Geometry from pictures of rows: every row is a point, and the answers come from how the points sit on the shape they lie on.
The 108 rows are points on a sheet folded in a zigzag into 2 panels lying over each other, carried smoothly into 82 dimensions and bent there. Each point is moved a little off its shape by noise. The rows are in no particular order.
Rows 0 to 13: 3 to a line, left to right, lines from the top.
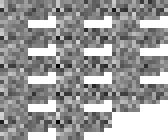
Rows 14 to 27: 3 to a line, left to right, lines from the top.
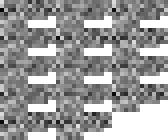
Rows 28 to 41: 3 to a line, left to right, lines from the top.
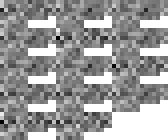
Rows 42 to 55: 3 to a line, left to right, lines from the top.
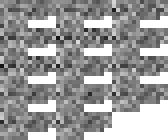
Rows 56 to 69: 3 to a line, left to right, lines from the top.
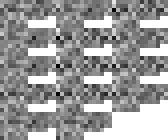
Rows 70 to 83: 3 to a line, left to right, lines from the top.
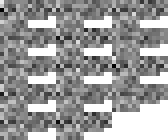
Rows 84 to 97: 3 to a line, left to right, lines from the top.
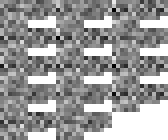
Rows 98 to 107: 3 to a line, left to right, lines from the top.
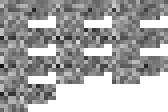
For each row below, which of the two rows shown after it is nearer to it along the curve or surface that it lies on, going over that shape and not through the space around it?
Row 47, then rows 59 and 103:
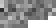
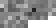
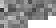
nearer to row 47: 59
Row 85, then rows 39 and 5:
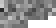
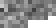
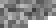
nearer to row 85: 5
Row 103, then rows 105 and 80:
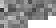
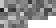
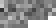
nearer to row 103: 105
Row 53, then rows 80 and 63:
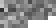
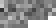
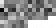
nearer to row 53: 63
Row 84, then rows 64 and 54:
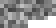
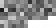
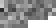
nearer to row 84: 54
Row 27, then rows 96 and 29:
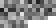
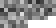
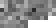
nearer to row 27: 96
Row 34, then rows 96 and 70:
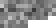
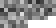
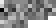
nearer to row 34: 70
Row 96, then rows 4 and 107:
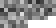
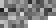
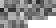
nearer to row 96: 4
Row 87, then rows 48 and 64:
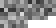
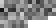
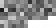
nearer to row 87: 64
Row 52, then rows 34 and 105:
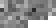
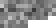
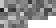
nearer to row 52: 34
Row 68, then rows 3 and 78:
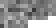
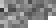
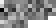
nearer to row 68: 3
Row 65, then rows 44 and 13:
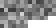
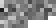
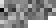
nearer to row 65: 44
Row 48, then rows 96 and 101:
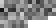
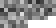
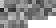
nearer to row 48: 101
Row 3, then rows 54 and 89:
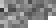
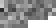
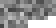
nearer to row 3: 89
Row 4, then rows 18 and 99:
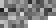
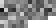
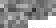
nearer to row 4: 18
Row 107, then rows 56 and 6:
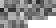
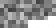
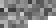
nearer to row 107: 56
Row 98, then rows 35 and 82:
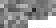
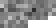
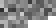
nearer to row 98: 35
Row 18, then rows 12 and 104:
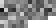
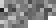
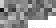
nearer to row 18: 12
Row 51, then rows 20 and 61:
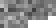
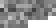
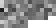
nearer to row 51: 61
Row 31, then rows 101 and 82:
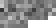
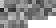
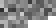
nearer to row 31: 101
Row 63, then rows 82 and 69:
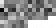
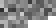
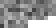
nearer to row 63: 82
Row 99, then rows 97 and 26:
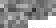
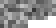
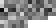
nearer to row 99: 97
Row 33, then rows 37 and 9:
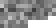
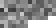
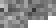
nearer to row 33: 37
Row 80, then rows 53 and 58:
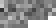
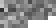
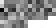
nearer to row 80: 58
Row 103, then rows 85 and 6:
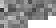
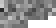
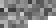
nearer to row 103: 6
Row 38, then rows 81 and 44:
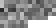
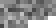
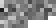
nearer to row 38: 44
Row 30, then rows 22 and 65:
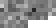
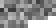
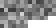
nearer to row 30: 22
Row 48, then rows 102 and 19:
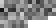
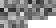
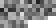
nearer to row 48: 19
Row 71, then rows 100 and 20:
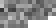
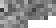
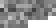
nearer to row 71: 20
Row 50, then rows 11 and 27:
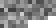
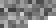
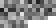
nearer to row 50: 11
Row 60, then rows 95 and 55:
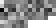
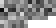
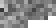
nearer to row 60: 95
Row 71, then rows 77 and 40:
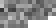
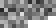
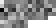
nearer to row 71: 40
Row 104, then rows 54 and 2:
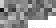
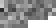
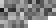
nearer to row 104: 54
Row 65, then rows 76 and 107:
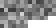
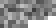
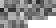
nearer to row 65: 107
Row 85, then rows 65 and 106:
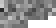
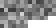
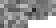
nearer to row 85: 106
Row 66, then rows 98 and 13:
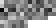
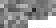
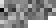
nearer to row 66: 13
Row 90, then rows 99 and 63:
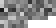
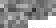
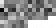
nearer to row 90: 63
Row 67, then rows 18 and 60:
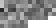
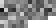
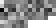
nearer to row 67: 60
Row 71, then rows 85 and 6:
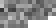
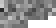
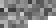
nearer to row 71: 85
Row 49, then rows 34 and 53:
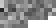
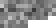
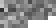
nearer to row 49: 34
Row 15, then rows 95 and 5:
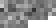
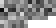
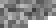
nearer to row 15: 5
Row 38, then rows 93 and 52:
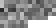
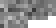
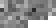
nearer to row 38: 52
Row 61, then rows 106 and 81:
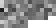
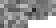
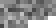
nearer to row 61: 81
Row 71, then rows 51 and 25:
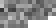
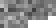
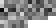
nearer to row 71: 25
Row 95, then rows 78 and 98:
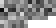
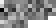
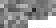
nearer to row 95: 78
